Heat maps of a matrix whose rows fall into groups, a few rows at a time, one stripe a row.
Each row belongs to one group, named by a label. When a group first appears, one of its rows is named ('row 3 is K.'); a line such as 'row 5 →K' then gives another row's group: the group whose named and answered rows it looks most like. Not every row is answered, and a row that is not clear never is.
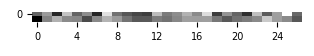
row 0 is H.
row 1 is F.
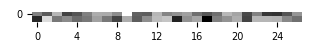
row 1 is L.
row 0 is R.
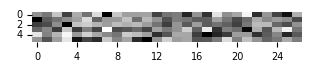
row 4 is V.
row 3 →H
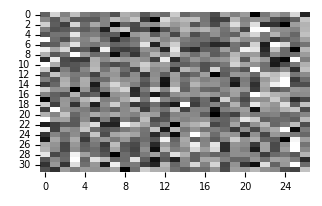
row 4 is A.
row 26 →H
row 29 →A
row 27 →H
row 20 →V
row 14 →F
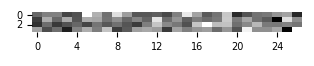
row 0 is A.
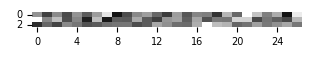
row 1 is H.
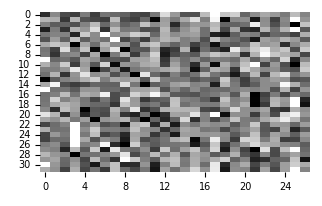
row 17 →L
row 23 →V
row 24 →A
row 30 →H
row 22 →A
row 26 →A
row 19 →R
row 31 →H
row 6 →V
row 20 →H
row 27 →H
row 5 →H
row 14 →L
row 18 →L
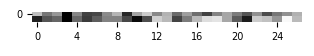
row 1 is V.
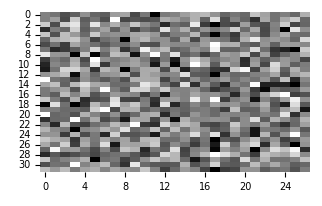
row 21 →A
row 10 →A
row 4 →V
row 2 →V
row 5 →A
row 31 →V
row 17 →H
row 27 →L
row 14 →V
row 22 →R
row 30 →A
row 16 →F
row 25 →V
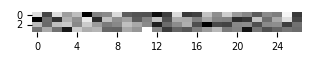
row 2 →V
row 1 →H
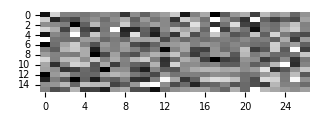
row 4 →A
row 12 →F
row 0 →L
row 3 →H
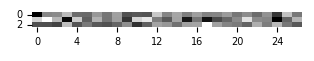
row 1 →V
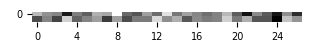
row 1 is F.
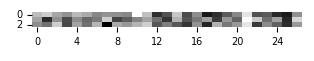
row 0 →V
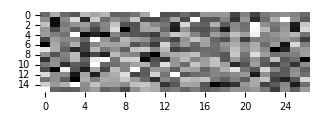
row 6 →F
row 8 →R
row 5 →A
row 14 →V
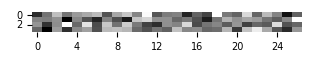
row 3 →R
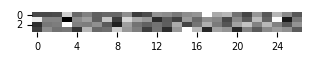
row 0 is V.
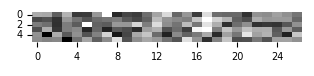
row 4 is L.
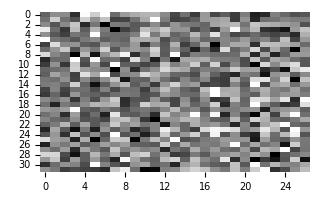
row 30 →A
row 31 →R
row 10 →H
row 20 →H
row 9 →A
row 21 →R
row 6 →L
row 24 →H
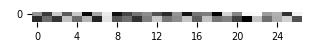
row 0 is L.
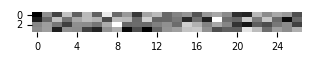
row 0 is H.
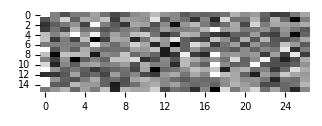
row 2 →A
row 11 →H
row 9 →R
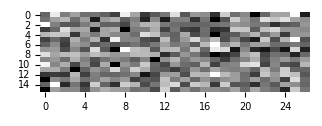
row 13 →F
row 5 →H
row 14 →L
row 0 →L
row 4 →V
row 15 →F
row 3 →L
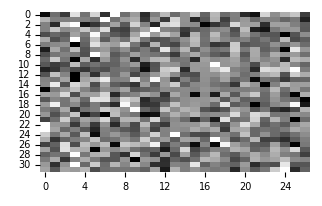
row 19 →R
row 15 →F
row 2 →R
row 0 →H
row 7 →F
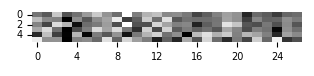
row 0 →R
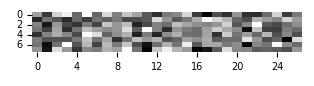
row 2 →R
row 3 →R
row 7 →R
